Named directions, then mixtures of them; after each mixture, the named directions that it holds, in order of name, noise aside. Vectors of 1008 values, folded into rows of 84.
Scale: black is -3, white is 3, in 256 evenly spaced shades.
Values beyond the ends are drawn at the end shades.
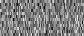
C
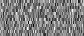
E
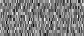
C, E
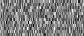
E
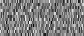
C, E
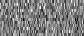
C, E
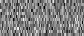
C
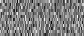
C, E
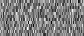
E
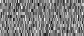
C, E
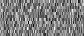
E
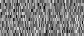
C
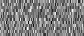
E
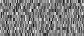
C, E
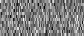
C
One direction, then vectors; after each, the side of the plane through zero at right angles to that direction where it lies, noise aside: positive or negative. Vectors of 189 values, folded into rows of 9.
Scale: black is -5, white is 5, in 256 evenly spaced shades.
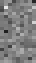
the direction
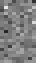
positive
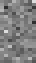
negative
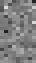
positive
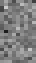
positive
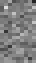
positive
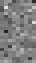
positive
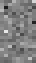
negative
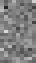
negative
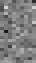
positive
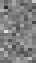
negative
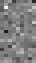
positive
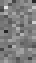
positive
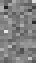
negative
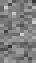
positive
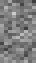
positive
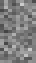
positive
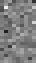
positive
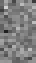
positive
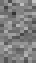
negative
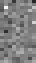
positive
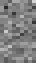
negative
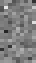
positive
